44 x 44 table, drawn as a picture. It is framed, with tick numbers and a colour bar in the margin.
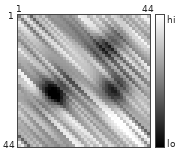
Slope: none. Odd rows or columns: none. Ninth with the highest average: bottom right. Dips: three.
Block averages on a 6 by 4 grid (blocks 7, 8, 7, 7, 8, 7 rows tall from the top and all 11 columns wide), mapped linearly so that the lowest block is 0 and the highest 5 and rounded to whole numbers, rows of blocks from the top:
4344 / 4413 / 3333 / 2012 / 3344 / 3445
